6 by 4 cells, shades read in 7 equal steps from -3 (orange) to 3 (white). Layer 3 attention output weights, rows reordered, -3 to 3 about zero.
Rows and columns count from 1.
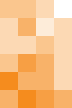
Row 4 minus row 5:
3 -1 0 0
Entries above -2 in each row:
4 4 4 3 3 2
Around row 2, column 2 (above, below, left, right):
0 1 1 2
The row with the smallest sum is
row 6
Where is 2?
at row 2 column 3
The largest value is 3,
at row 1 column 4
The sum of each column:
-2 -6 -1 6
